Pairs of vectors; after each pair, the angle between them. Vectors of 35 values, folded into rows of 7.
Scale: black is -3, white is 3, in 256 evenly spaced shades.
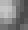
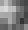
nearly parallel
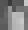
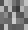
orthogonal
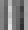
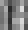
nearly opposite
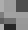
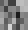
partly opposed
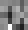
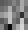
nearly opposite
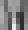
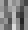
nearly parallel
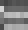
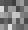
partly aligned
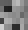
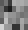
nearly parallel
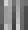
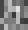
partly aligned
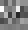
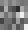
partly opposed
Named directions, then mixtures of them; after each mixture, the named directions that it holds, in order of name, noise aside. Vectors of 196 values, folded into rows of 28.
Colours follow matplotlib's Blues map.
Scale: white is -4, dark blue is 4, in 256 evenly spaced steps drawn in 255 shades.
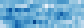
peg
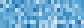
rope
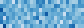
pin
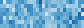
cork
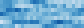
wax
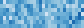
cork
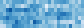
peg, rope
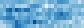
peg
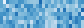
cork, rope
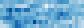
peg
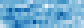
peg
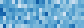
pin, wax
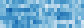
peg, rope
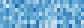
cork, rope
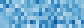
rope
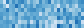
cork, rope
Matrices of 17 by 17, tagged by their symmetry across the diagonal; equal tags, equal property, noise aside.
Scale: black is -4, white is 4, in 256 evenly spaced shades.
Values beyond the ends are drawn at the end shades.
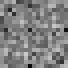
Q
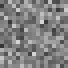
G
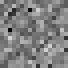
Q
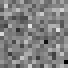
G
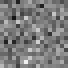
G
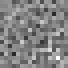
Q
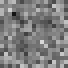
Q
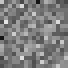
Q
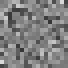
Q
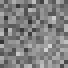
Q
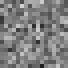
G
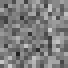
G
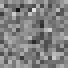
G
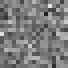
G
